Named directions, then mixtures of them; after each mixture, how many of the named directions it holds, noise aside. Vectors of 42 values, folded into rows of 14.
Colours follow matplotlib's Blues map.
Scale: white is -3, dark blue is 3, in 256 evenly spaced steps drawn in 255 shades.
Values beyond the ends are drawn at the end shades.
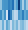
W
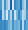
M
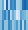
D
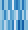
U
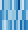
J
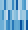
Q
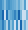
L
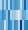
three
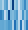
three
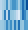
two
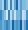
two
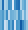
three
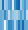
two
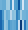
three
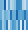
two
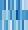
two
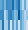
two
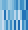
one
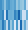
one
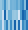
one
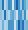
one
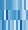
one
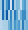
one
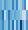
two
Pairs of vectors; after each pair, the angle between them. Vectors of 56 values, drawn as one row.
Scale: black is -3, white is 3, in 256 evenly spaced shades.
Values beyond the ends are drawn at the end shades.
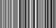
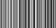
nearly parallel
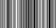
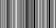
nearly parallel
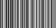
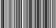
partly opposed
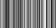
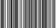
partly opposed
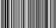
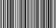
orthogonal
